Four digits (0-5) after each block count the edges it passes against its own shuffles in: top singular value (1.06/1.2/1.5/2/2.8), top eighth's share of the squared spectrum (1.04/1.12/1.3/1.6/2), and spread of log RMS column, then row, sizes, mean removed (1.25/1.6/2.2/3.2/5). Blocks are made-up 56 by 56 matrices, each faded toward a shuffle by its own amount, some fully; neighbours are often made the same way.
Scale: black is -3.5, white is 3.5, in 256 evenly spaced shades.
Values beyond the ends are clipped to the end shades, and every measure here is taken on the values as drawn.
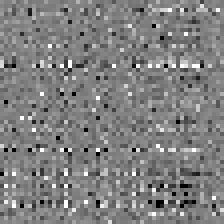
4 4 2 3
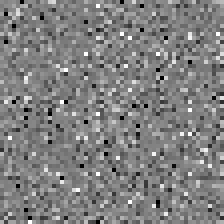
3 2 1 0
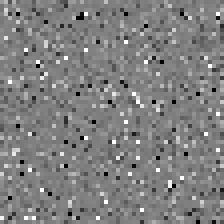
1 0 0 0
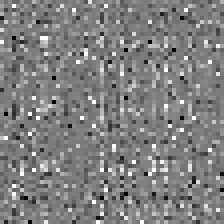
3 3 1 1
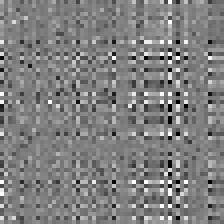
5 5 4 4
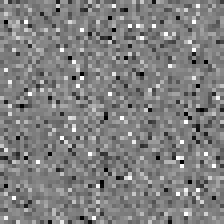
2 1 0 0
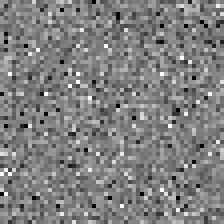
1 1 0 0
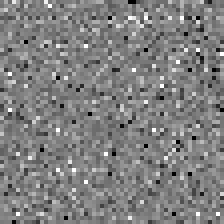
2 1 0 0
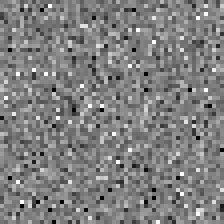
1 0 0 0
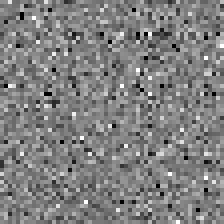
3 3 1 1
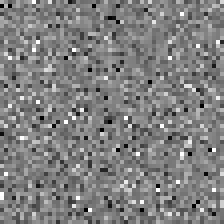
2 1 0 1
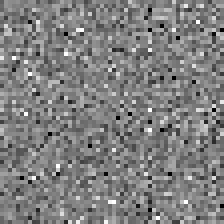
3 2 1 1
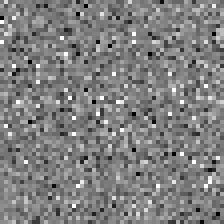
0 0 0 0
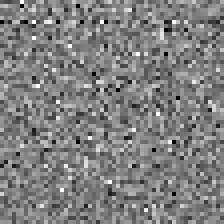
1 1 0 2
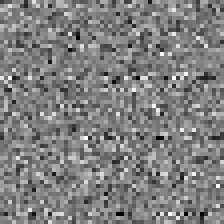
1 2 0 2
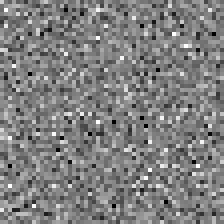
0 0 0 0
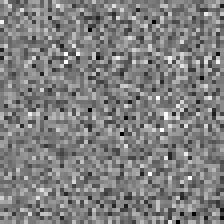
0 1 0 1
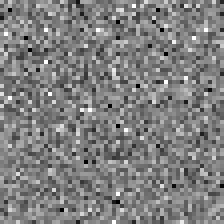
0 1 0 0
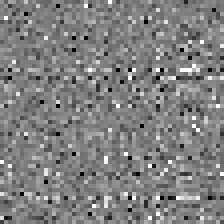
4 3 1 2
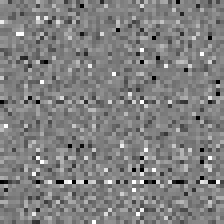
4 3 1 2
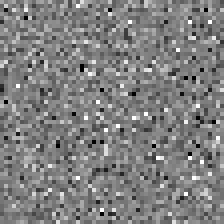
0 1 0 0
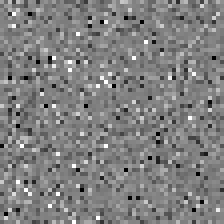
2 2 0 0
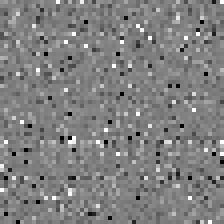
3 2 0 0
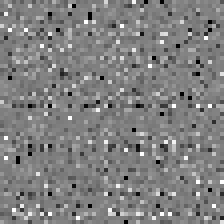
3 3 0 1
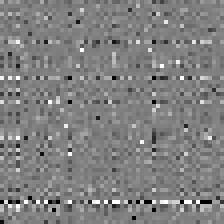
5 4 2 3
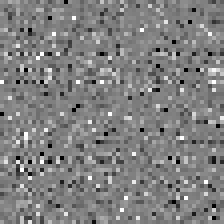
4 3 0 2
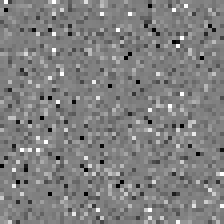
0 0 0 0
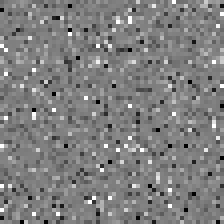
2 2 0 0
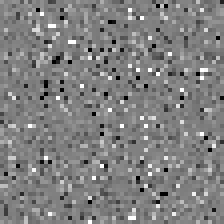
1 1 0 0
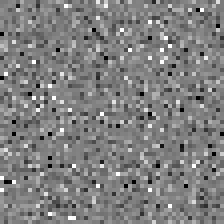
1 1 0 0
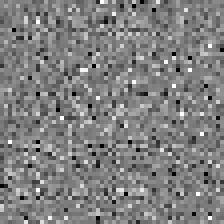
3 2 1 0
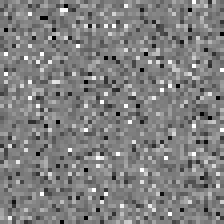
1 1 0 0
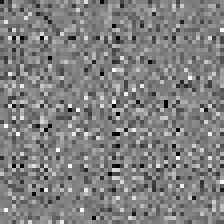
4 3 2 2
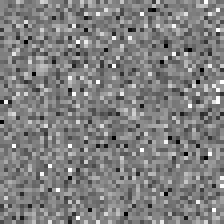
0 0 1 0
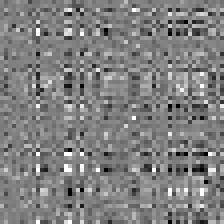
5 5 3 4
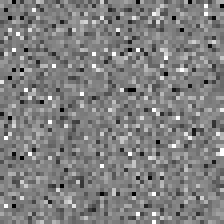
2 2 0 0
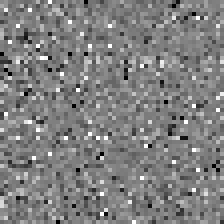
3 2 1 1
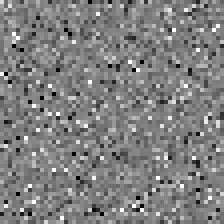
0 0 0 0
